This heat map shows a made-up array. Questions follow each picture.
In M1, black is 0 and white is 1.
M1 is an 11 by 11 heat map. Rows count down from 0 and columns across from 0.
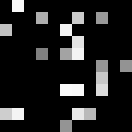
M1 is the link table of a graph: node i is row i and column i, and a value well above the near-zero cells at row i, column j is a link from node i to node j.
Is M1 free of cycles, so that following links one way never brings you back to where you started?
no
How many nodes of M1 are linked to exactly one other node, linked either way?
1
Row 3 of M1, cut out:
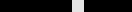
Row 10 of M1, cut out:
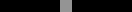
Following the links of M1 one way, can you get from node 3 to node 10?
no
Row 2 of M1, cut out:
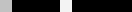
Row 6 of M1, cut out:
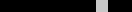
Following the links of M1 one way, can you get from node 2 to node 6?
yes
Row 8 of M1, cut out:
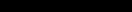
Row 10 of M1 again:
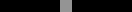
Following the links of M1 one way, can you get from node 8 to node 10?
no
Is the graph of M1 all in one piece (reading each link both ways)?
yes
